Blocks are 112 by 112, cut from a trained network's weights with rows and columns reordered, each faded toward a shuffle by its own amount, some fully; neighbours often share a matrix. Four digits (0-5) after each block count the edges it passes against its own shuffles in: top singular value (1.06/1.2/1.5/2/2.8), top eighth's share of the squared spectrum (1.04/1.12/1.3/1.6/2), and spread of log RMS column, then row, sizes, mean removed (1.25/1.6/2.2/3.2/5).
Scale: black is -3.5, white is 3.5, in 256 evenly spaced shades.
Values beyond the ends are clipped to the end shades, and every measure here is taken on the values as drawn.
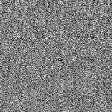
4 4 2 3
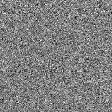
3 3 0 2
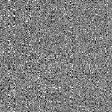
4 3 3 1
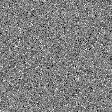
3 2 1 0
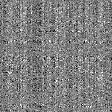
4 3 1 3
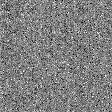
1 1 0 0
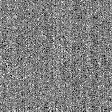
3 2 0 2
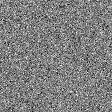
0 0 0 0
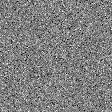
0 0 0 0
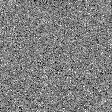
1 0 0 0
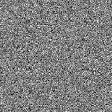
3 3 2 2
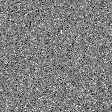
0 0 0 0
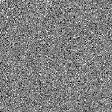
3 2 2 1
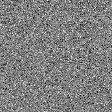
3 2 1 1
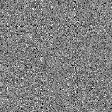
3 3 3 1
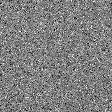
0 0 0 0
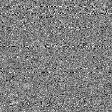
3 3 1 3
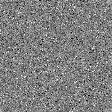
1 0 0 1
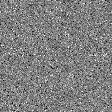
1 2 0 1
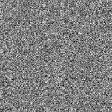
4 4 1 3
